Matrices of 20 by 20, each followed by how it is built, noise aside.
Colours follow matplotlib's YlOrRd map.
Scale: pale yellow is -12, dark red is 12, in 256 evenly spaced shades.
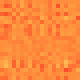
low rank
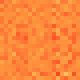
low rank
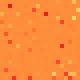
sparse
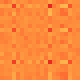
low rank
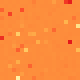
sparse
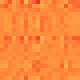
low rank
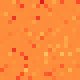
sparse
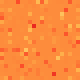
sparse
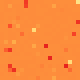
sparse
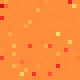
sparse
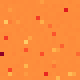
sparse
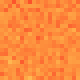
low rank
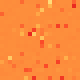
sparse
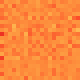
low rank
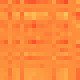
low rank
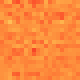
low rank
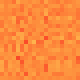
low rank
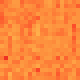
low rank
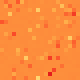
sparse
